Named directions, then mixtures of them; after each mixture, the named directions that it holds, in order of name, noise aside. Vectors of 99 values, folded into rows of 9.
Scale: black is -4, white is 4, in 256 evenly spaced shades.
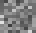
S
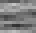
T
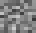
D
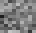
S, T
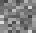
S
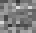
D, S, T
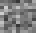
D, S, T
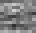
D, T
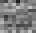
D, S, T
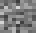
D, S, T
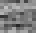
D, T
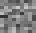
D, T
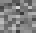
D, S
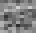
D, S, T
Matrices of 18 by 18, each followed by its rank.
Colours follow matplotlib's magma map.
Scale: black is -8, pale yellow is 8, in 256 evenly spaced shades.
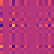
one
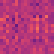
three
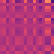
one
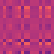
one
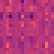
three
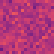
full rank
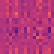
three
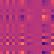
one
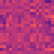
three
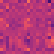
three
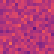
full rank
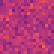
full rank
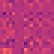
three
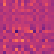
three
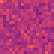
full rank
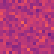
full rank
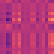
one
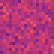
full rank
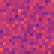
full rank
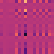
one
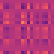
one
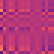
one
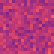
full rank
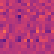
three
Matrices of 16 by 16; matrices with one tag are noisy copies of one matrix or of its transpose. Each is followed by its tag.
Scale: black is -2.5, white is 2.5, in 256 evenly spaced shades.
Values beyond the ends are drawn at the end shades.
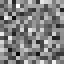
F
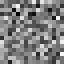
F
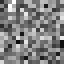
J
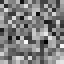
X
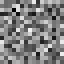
F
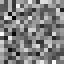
F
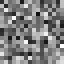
X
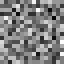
F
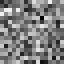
J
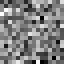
J
